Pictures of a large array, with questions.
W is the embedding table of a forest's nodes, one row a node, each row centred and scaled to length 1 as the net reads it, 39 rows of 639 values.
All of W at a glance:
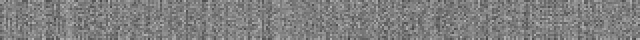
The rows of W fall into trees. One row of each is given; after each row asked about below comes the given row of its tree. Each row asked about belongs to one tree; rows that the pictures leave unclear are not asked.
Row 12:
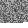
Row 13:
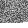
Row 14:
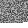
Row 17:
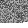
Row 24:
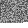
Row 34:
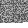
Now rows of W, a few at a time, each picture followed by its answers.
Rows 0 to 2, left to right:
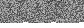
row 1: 14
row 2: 24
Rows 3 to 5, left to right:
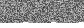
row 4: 12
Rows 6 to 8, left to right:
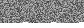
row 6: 14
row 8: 12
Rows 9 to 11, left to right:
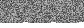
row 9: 17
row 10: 17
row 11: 14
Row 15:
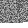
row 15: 14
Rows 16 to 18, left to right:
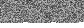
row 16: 24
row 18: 13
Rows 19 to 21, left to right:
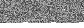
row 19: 13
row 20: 24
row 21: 34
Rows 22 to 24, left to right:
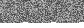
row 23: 14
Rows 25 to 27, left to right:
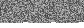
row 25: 24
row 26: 12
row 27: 34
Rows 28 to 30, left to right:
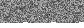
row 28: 12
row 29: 13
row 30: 17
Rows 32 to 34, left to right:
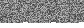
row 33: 24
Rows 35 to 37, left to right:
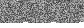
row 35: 14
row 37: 17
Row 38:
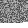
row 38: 14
